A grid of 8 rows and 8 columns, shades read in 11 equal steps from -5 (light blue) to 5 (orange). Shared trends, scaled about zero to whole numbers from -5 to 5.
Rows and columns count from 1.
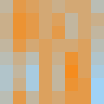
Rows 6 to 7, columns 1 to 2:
-3 -1 | -3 0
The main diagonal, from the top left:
-1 4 3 2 0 5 3 -5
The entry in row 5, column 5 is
0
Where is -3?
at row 5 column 8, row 6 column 1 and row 7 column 1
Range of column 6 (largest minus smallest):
6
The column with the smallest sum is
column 8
